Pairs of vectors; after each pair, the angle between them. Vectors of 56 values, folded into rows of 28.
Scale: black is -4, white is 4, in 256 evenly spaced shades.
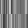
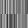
partly opposed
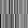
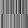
partly opposed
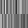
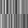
nearly parallel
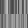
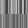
nearly opposite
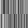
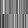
nearly opposite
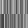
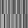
nearly opposite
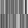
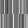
orthogonal
